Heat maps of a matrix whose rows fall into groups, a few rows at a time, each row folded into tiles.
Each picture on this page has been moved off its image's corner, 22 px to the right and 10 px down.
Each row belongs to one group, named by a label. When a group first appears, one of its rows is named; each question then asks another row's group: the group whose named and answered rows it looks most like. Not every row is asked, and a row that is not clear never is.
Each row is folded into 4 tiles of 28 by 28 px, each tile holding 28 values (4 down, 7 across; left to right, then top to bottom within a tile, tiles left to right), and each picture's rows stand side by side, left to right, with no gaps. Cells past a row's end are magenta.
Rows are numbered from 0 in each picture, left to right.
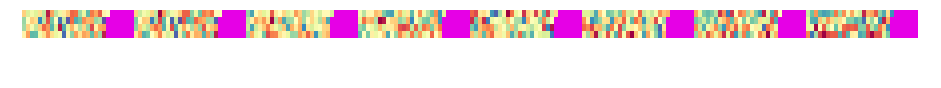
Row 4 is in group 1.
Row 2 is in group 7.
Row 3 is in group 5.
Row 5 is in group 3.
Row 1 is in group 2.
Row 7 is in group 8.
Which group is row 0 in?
2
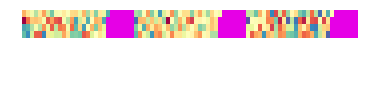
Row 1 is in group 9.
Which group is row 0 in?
5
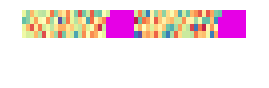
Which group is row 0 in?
8
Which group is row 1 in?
5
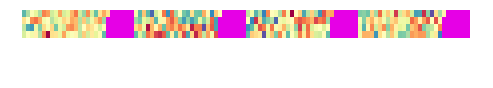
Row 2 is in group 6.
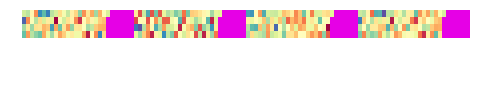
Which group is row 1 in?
5
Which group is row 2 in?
9
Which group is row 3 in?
9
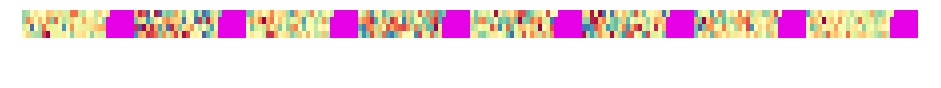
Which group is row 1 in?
3
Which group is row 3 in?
5
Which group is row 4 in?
2
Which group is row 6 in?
6
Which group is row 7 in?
7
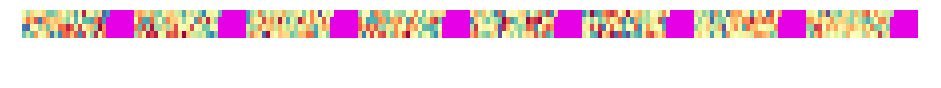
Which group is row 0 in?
5
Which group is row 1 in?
3
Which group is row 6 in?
6
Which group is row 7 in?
5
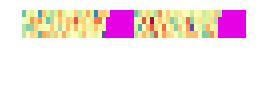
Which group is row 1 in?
7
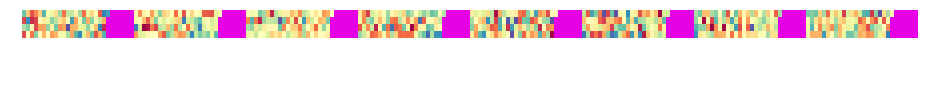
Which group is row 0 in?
1
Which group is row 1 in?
1
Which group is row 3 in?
3
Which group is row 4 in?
2
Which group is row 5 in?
5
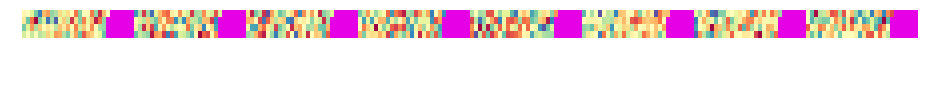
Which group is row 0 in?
6
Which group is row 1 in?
8
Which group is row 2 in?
5
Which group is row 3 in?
8
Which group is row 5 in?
6
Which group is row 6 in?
9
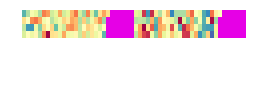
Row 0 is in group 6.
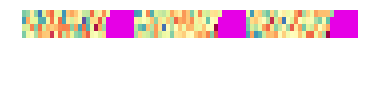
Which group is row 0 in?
8
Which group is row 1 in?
9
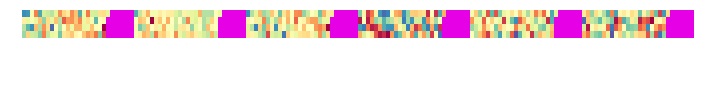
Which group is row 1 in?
7
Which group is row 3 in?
1
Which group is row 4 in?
5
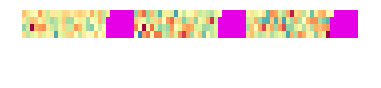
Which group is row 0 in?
1
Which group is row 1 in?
3
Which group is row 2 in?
2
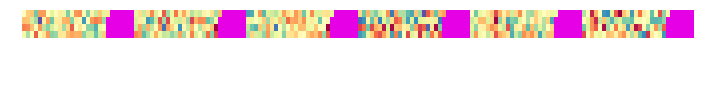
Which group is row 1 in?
2
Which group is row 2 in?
9
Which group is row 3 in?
8
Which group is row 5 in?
1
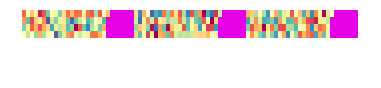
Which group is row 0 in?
1
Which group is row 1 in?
8
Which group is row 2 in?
2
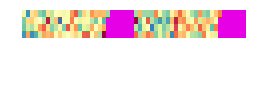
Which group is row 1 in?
6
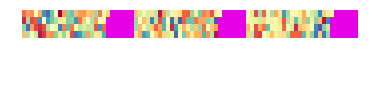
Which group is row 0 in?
1
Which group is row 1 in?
2
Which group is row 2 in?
3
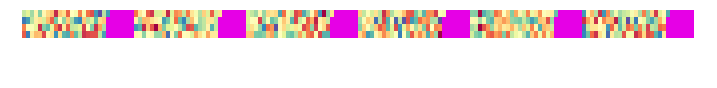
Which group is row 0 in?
8
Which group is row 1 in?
1
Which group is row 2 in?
2
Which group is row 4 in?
8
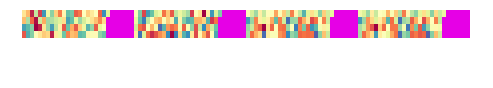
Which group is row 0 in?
1
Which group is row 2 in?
7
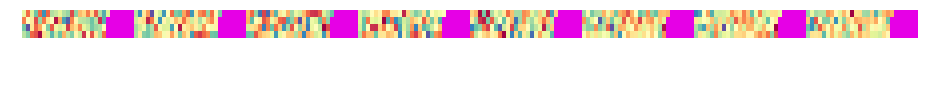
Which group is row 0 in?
5
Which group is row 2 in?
5
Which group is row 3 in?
7
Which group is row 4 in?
1
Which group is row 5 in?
6
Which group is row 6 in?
9
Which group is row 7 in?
6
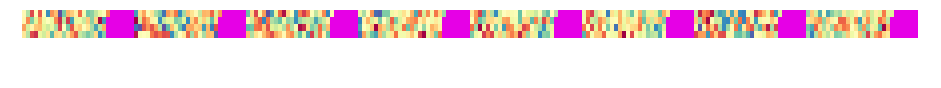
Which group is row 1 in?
1
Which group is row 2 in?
1
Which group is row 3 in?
9
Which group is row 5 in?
3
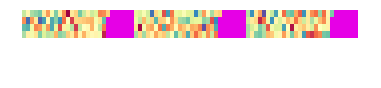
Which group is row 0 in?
6
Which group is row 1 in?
8
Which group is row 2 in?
9
